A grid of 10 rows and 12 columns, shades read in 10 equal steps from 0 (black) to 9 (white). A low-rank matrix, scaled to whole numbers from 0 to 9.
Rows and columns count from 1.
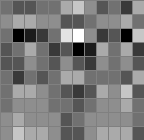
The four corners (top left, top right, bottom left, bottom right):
4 6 5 3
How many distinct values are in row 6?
4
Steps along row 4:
up up down down up down up up down up down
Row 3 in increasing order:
0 0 1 2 2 3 4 4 5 7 8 9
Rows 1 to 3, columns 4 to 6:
4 4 6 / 5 5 3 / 2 4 8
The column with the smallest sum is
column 8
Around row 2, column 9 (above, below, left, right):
3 2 4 5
